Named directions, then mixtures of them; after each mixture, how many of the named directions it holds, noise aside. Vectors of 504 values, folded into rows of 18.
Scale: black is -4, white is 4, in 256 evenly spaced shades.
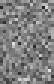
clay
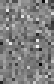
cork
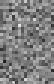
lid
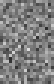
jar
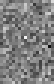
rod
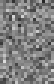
two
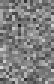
one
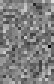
one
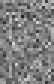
three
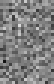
one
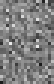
two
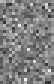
three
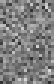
three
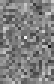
one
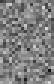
two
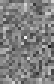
one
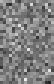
three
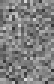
one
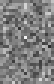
one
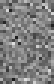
three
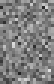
one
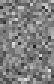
one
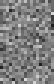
two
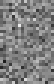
one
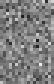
two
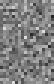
two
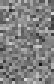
two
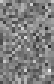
three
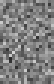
one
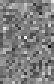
one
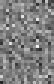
two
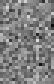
three
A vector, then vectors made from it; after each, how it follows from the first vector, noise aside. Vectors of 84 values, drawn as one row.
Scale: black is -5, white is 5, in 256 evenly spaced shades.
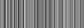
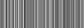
negated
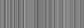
shrunk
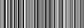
scaled up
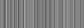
shrunk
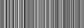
negated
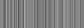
shrunk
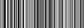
scaled up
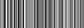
scaled up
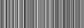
negated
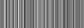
negated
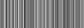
negated
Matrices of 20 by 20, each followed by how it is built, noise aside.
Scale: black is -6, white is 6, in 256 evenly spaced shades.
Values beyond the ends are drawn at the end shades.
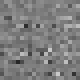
uneven rows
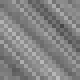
Toeplitz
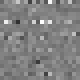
uneven rows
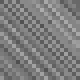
Toeplitz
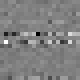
uneven rows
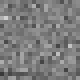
uneven rows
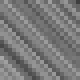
Toeplitz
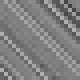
Toeplitz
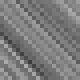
Toeplitz
